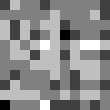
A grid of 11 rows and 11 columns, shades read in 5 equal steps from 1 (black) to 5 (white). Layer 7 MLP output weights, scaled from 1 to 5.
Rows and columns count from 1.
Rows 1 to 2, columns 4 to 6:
3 2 3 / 3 3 4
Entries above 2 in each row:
8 10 9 6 11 8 11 9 7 11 6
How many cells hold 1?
2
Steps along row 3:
down up down up same down up same same same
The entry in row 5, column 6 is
4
